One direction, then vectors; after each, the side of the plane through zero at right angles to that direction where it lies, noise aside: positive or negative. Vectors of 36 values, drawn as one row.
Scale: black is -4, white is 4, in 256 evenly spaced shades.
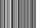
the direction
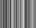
negative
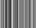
negative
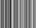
negative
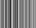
negative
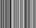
negative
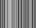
positive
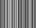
positive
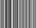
negative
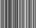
negative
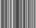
negative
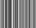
negative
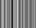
positive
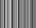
positive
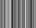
positive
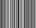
positive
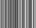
negative
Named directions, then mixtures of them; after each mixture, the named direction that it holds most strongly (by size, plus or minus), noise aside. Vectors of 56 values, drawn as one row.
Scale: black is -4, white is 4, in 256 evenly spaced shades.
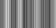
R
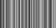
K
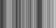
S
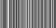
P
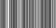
R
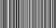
P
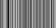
P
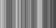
S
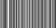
P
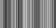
R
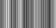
R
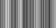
R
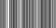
R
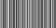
P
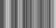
R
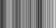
S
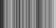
S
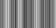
R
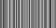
P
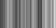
S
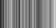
S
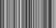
K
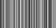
K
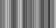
R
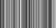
K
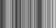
S
